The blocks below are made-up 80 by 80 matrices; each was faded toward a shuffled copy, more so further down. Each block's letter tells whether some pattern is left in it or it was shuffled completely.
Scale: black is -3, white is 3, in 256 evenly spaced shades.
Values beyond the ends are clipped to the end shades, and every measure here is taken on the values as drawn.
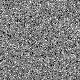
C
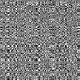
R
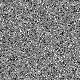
C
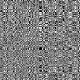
R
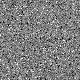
C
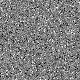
C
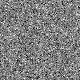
C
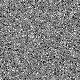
C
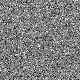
C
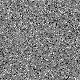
C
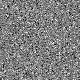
C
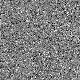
C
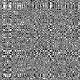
R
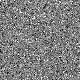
C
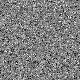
C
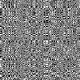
R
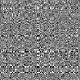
R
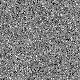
C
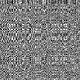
R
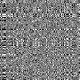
R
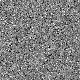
C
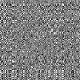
R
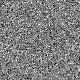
C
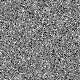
C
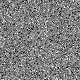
C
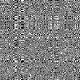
R
